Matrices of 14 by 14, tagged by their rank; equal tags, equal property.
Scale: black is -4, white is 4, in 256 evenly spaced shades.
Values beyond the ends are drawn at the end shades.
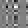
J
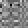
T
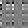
J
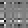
J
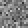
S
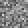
S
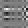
J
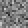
S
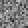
S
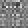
T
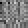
T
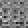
T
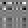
J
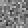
S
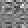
T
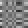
J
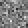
S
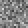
S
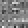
T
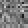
T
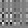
J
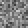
S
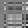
J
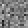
T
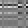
J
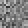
T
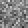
S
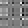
J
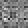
T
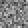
S
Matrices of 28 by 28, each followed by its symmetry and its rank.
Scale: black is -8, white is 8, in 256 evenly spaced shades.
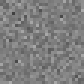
symmetric, full rank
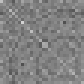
symmetric, rank five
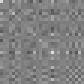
symmetric, rank three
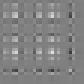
symmetric, rank one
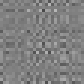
neither, rank three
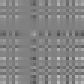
symmetric, rank one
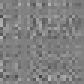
neither, rank three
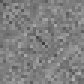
symmetric, full rank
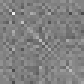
symmetric, rank five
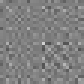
symmetric, rank three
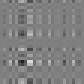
neither, rank one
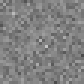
symmetric, full rank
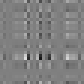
neither, rank one
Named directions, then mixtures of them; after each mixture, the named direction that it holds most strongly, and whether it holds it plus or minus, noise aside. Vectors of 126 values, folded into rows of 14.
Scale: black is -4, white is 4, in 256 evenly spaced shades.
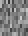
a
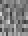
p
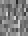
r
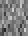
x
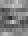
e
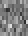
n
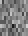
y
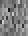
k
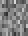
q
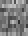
q, minus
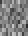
y, minus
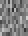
a, plus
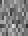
y, minus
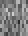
k, plus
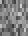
y, plus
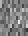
a, plus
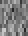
x, minus
